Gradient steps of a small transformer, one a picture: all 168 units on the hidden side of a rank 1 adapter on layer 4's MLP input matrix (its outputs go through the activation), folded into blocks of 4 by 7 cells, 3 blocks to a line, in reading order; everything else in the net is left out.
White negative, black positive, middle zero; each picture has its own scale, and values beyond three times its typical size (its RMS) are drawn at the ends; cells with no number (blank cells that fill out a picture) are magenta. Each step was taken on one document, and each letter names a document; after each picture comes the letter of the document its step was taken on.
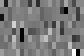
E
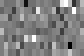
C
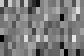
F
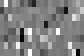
E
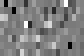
C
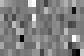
E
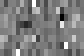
F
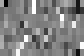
F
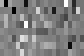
C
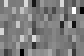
C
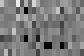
F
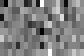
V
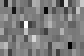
C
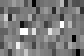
E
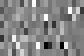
F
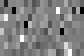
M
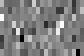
E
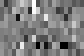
F
